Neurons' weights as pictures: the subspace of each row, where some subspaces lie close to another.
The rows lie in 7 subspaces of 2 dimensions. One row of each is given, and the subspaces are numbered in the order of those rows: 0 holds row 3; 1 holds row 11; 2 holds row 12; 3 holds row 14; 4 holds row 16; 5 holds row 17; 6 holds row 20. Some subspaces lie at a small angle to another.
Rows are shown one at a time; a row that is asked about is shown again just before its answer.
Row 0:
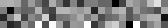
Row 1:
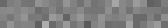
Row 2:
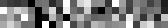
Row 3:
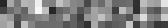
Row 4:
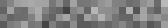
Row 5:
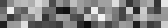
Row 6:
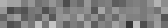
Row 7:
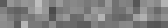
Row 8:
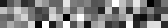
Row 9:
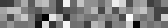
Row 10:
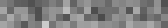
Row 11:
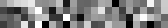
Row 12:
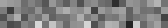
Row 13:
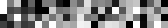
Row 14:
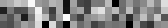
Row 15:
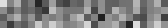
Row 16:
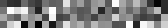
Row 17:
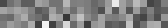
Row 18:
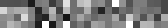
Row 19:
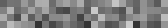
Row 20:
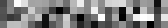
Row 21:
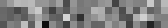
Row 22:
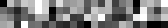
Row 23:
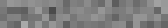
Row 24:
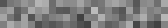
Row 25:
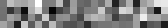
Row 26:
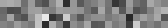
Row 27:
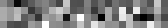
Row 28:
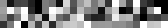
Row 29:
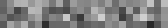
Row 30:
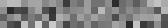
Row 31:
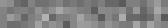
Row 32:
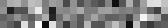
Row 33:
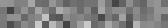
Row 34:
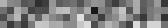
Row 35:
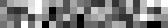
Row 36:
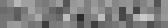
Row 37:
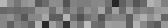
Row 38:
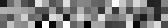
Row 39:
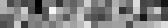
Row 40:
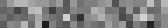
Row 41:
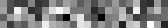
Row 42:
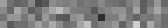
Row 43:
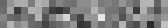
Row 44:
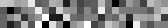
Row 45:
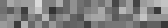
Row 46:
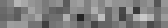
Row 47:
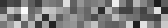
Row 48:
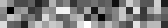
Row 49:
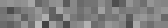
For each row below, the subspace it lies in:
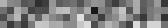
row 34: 2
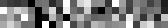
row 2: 3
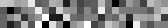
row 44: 1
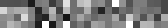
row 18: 3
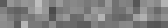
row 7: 4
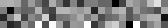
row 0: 2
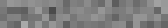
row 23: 4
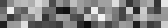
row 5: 3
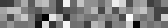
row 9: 6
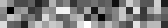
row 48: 3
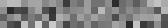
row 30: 4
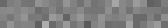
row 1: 5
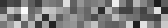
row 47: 0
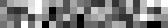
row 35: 2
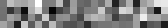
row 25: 0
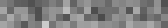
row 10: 3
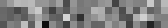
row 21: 1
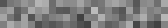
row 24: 2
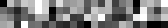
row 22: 4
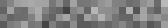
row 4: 3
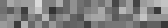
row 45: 0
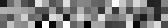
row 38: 5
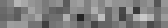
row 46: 6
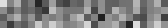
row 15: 4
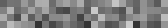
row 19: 2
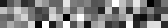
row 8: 5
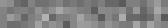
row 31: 6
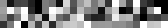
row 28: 0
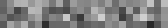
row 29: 1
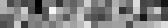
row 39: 0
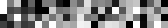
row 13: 0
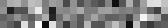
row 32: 2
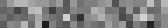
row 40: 1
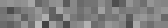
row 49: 1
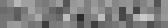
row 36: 6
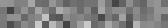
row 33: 1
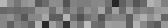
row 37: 5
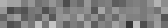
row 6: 4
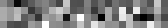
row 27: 6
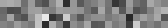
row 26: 6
